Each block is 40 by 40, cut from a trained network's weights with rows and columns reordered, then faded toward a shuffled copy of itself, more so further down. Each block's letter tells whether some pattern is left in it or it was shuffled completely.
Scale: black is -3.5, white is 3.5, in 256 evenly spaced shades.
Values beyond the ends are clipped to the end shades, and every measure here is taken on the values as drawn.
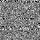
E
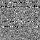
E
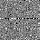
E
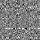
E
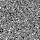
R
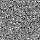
E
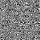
E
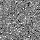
R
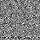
E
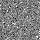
R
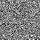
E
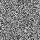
R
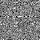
E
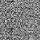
E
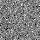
R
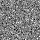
R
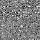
E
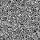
R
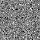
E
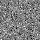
R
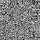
E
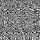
E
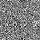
E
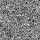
R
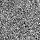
R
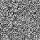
E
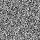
R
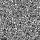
R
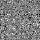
E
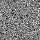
R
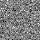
E
